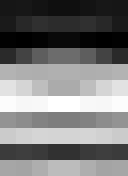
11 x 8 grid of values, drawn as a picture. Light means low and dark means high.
Grain: streaks across. Mirror symmetry: left to right. Average level on the scale: 50%.
